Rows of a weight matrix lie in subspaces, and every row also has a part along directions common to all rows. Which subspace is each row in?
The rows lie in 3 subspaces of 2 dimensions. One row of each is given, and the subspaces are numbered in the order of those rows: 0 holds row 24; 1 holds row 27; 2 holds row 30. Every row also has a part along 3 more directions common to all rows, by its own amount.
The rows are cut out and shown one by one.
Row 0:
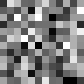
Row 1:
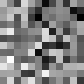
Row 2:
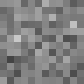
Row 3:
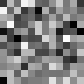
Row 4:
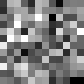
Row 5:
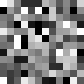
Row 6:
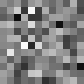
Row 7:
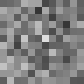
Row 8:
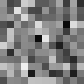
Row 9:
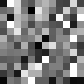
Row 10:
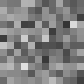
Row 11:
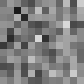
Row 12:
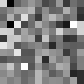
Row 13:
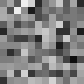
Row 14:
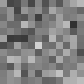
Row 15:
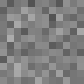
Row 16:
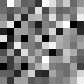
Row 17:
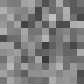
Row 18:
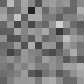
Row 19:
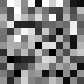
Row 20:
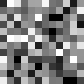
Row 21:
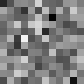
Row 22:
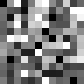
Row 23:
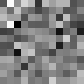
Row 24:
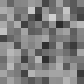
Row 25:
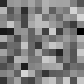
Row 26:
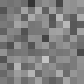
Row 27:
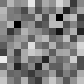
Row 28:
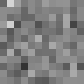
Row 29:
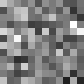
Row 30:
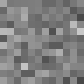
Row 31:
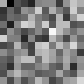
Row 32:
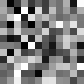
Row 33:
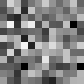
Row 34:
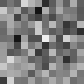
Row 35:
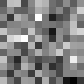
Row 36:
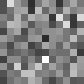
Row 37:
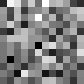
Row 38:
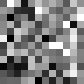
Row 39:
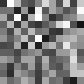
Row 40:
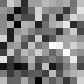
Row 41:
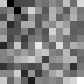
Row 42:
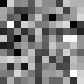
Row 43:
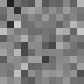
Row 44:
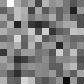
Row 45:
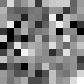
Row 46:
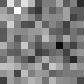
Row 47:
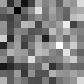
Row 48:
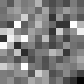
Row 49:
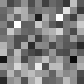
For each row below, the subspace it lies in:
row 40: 1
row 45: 1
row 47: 1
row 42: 2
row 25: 2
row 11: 0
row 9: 1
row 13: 0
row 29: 2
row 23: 1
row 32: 0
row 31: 0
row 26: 1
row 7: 2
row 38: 1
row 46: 1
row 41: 1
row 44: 2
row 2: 2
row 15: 1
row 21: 2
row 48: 1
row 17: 0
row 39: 0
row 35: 1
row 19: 2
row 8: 0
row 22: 2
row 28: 0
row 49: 1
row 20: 1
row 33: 0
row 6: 0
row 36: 1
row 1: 2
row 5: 2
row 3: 2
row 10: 0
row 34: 2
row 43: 0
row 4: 1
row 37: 2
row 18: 0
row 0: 0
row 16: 2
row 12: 2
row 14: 2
